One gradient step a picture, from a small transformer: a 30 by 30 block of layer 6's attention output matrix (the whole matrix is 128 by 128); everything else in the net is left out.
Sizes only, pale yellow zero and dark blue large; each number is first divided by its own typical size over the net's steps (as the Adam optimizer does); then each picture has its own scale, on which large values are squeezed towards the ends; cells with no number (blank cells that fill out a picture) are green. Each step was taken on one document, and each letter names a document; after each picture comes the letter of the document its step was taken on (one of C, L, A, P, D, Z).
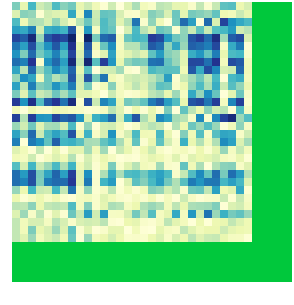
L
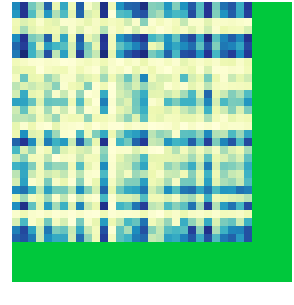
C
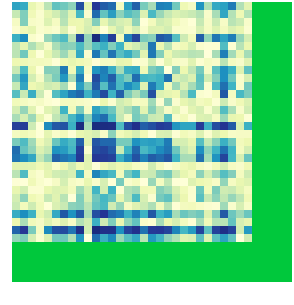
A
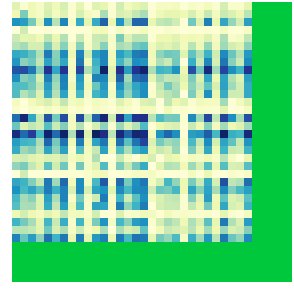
C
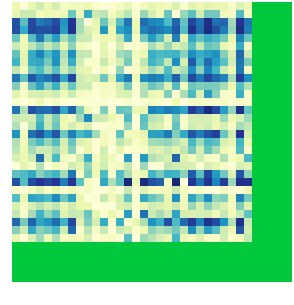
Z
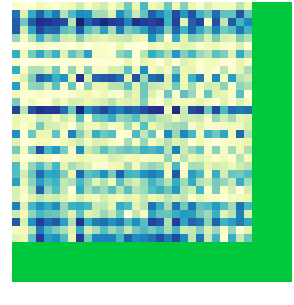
Z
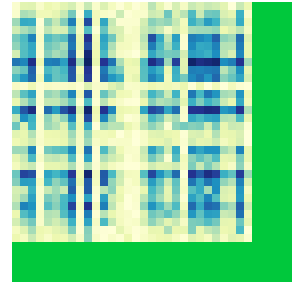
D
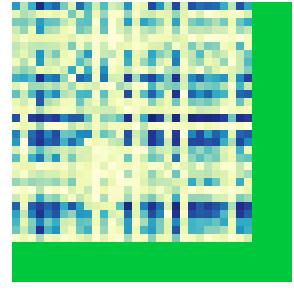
Z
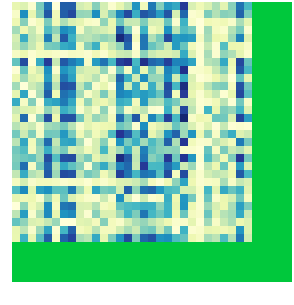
C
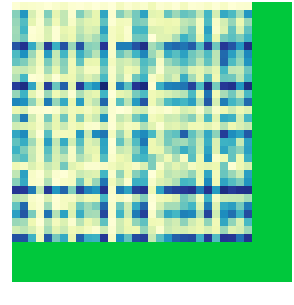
C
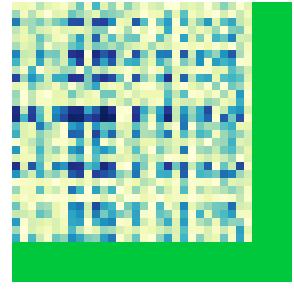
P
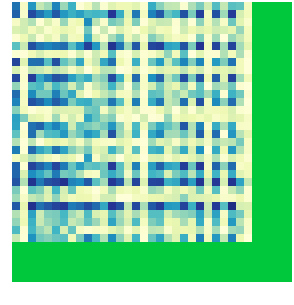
L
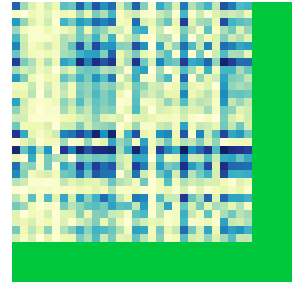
P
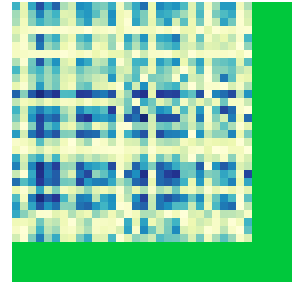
L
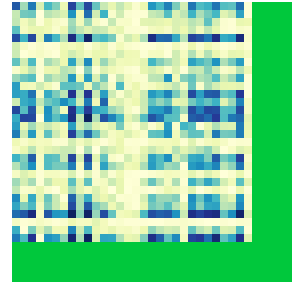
D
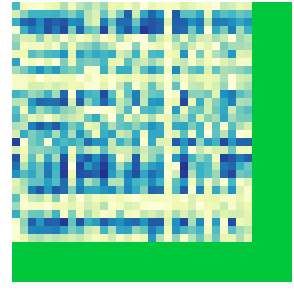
Z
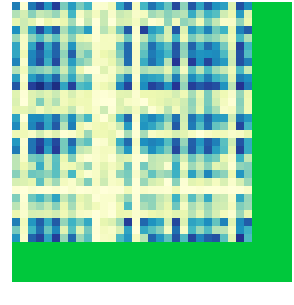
Z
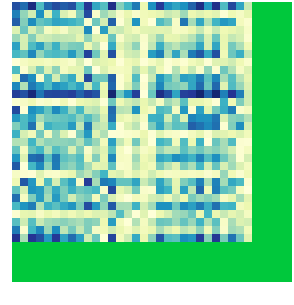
L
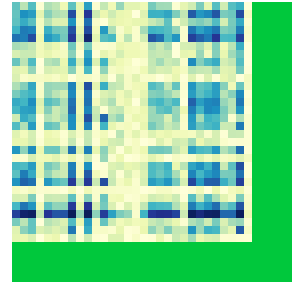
D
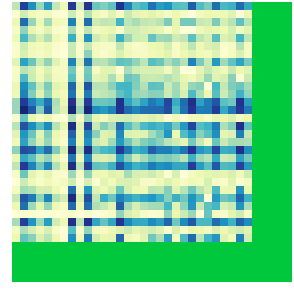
A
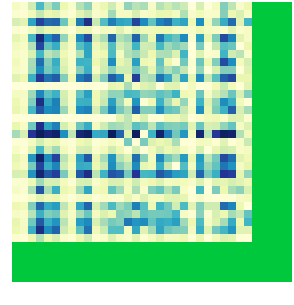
P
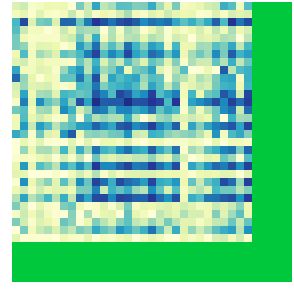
A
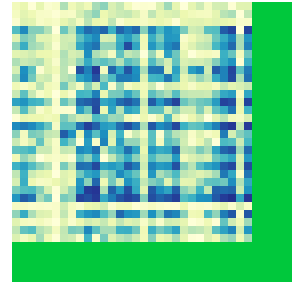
A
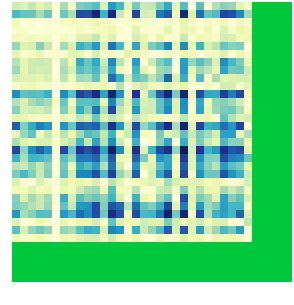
P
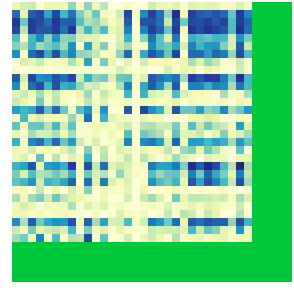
Z
